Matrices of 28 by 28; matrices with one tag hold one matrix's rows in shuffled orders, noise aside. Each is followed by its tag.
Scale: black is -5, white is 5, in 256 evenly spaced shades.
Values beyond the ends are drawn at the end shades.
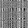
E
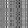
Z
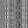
Z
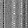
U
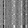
U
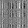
E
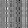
Z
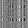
E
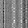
U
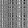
E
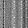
U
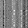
U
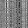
Z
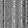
U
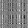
E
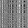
E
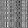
Z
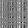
E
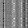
U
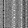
U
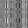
Z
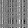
E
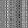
Z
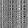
E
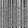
E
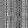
Z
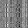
Z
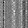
U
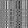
Z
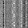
U
